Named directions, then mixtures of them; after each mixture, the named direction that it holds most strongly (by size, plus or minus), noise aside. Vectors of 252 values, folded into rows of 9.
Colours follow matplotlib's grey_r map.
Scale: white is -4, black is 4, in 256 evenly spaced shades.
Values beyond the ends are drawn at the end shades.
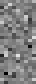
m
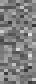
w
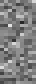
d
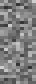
d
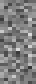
w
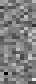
w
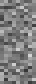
w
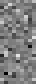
m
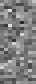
d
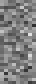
w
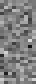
m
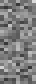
d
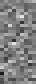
d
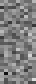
w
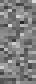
d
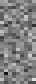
w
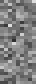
d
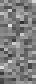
d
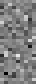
m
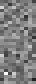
m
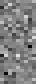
m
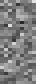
d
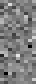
m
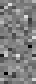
m
